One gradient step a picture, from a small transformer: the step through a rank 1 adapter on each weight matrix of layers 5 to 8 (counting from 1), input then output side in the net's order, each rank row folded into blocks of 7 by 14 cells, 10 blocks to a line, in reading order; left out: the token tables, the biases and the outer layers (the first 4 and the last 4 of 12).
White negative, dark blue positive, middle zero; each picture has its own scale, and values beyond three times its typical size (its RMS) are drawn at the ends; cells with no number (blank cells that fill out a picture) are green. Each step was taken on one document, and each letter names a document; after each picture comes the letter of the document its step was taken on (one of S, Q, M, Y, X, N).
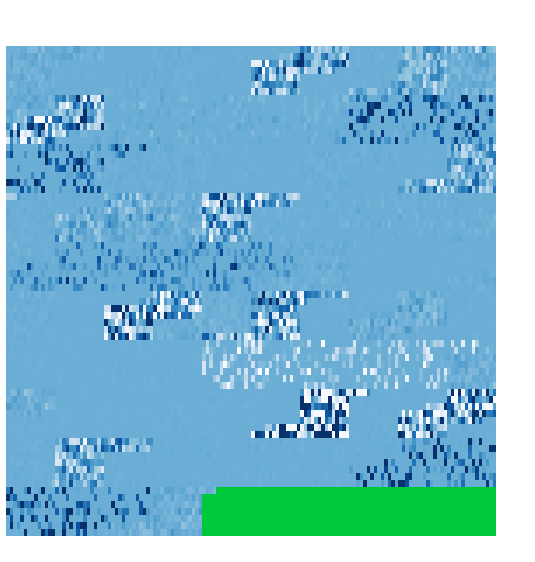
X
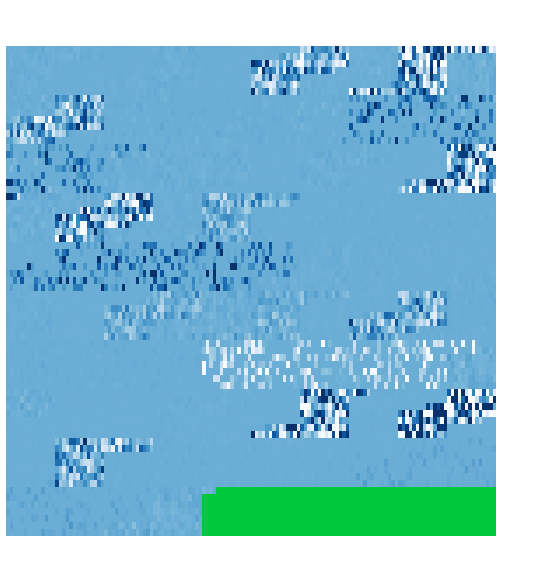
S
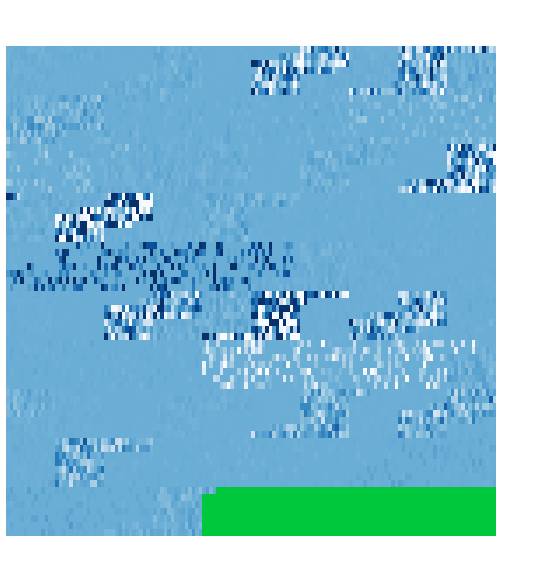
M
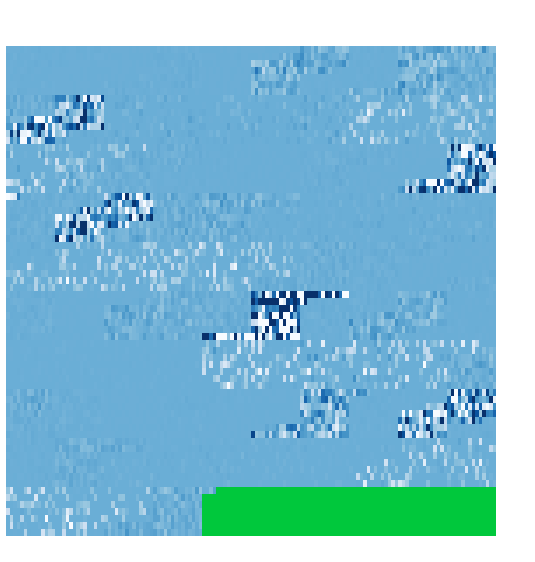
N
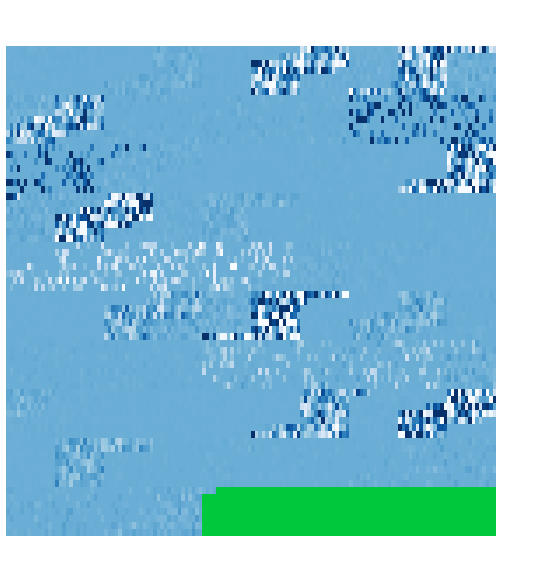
S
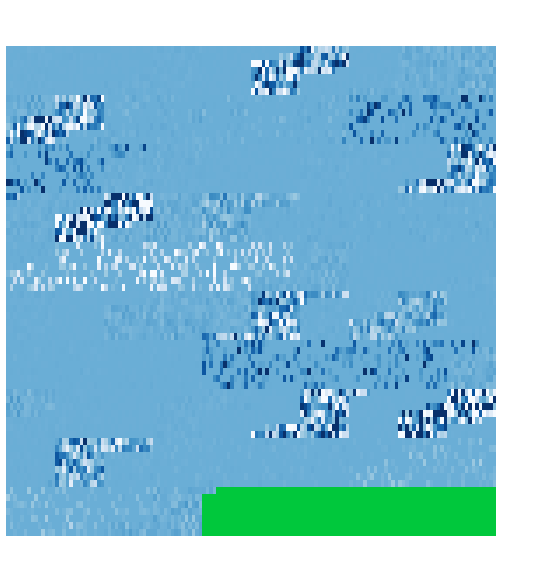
N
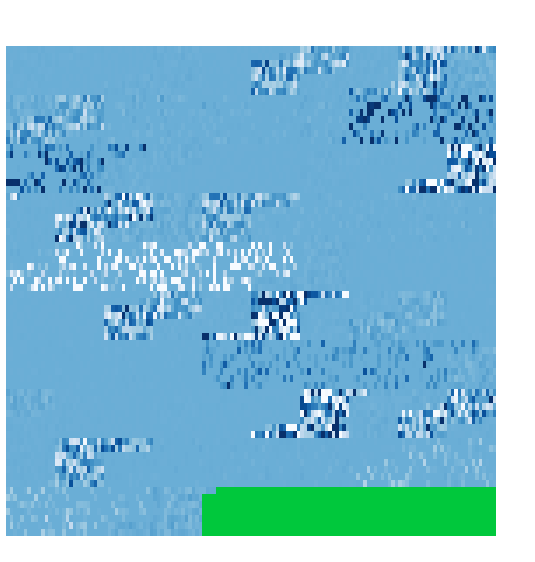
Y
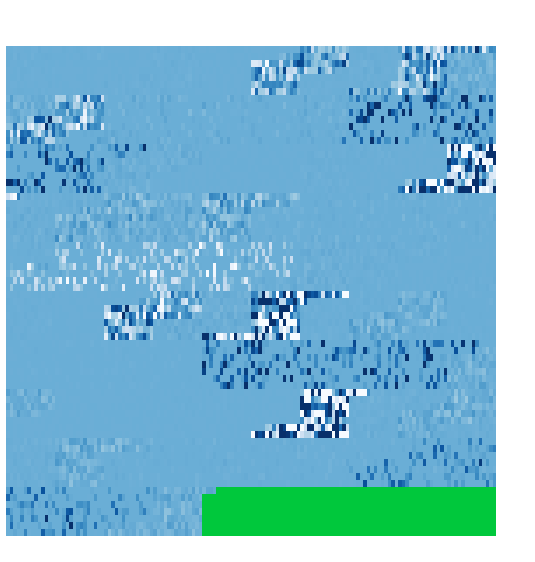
Y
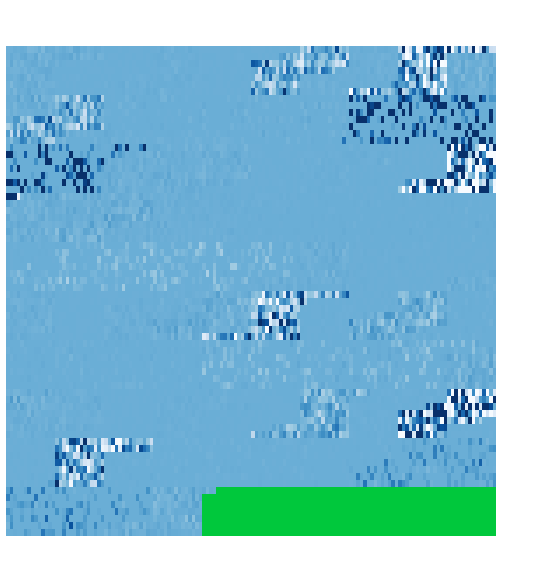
S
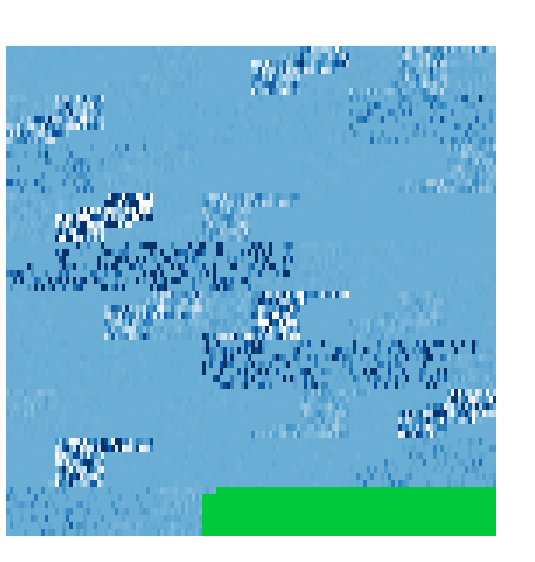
M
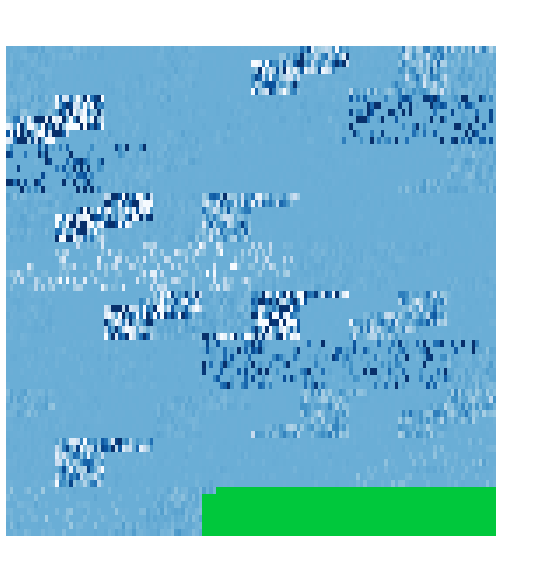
M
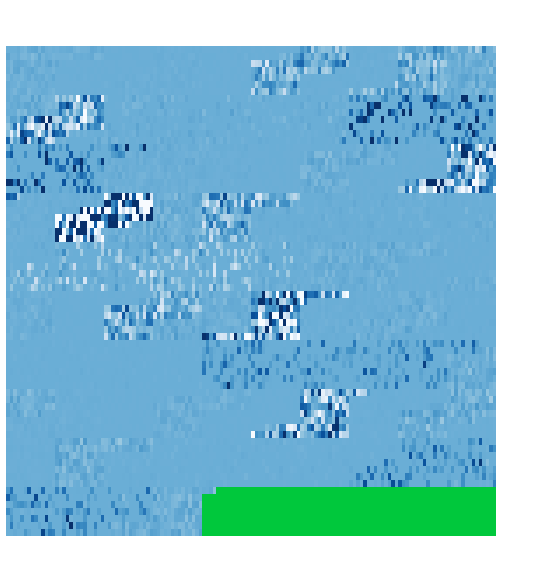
N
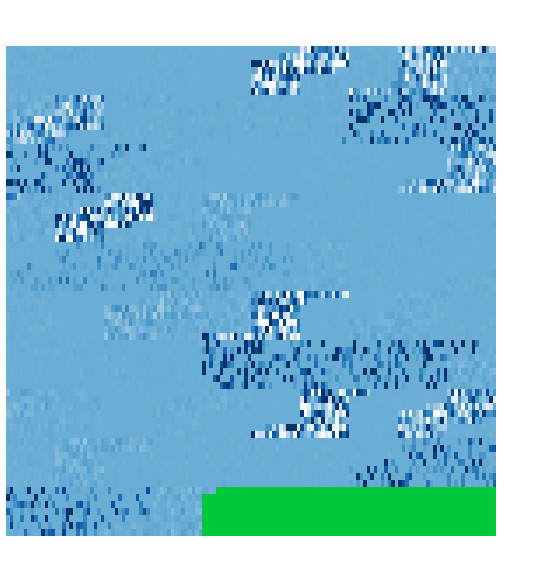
S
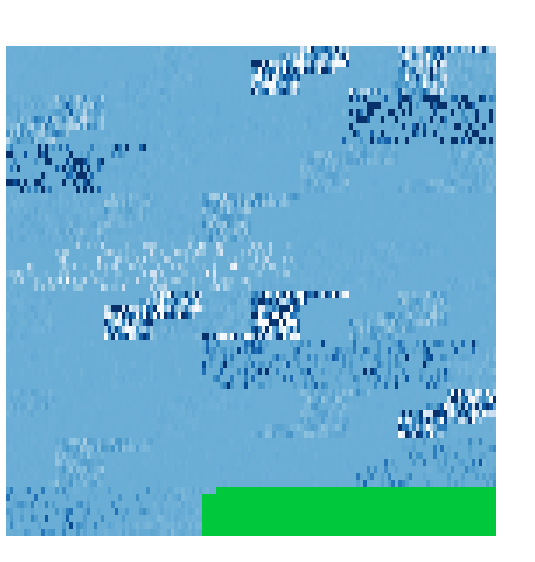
S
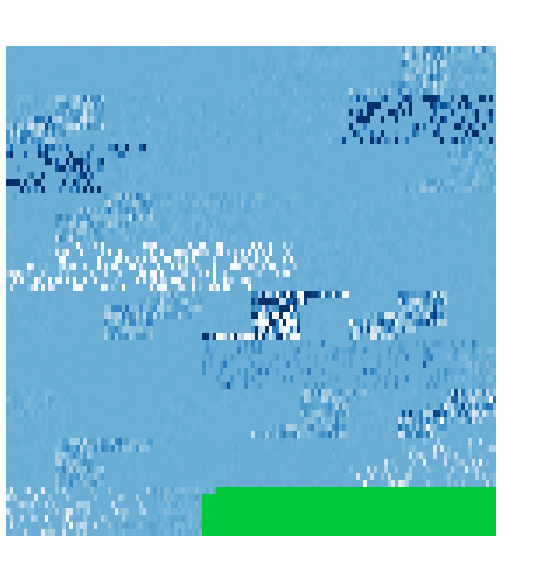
Y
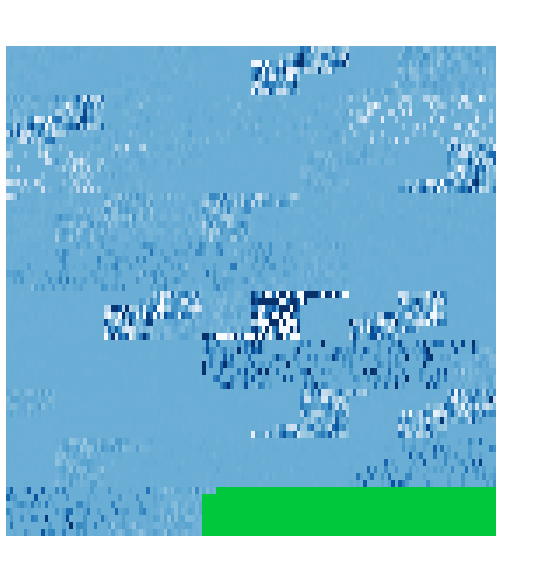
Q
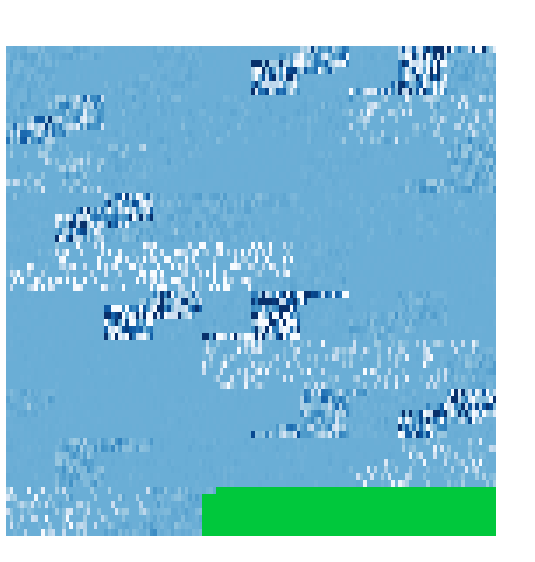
Y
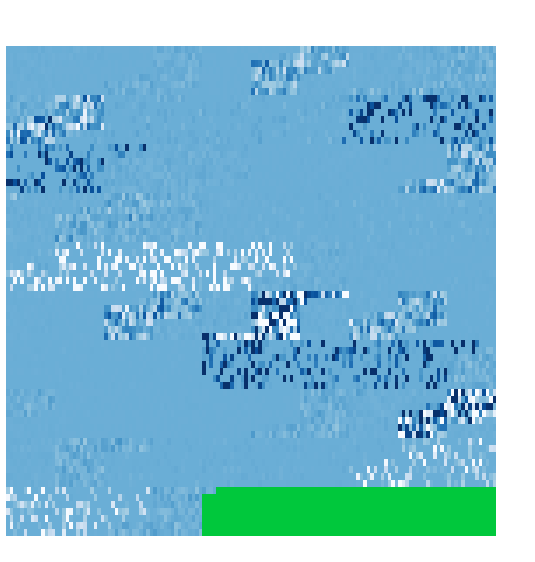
Y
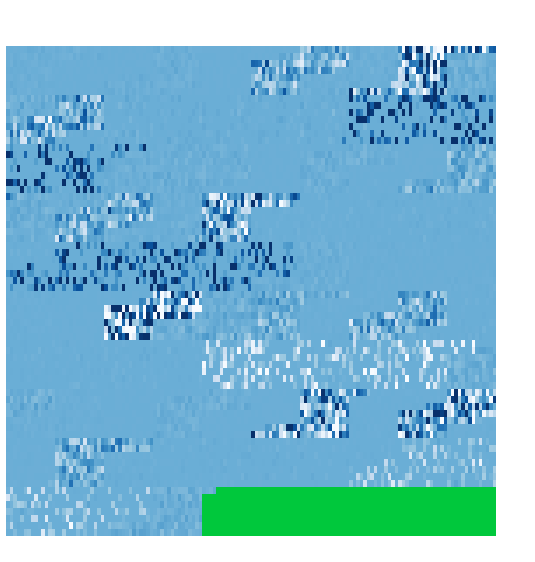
M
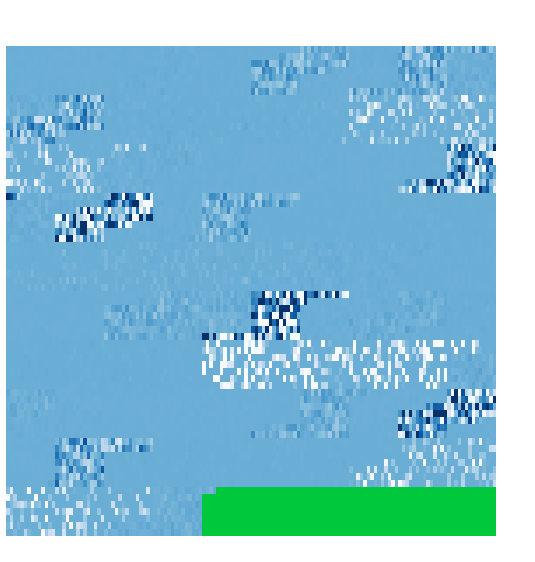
M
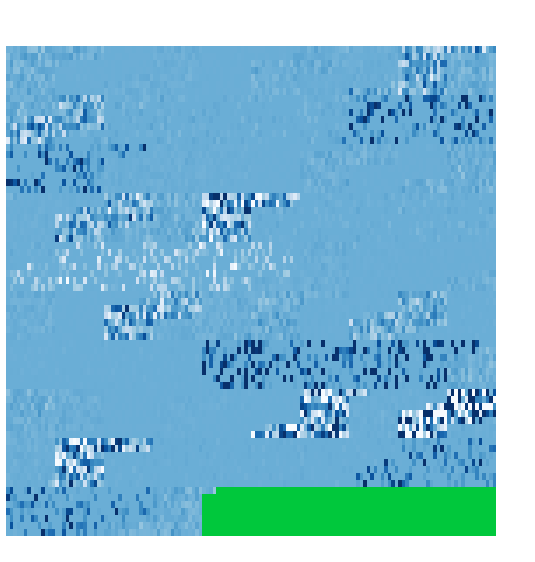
X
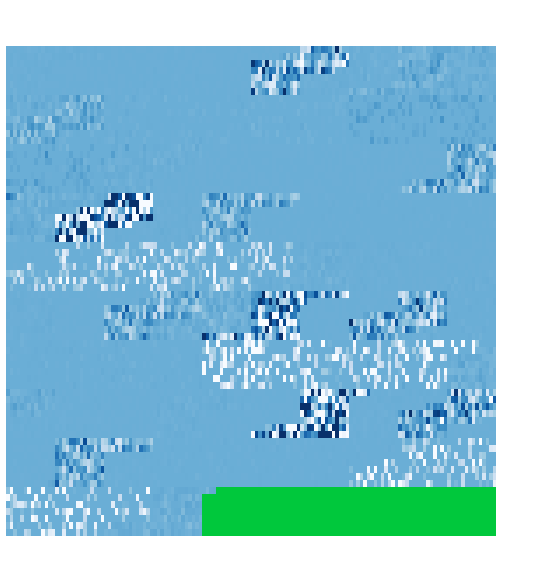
S
